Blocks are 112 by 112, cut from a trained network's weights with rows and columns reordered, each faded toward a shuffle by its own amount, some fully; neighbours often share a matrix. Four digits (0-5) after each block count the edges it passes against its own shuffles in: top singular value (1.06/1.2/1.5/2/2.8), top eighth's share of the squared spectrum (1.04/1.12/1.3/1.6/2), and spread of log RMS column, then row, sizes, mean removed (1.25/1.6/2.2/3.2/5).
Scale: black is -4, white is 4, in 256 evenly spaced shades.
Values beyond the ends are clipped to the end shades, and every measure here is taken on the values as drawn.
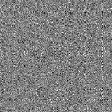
4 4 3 2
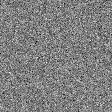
0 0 0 0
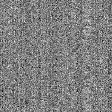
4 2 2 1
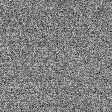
1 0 0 0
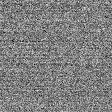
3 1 0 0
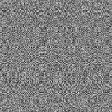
5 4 1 3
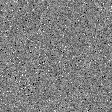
0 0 0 0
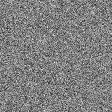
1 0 0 0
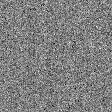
0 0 0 0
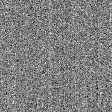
2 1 1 0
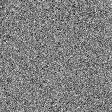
1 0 0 0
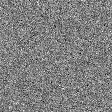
0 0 0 0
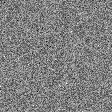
0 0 0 0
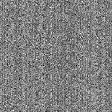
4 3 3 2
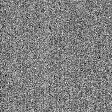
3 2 1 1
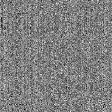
3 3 2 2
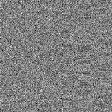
4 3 1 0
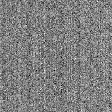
4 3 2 1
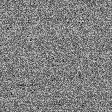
1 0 0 0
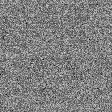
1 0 0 0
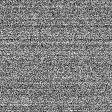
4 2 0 1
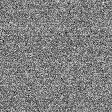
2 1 0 0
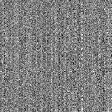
4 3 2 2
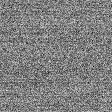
2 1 0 0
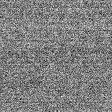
2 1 0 0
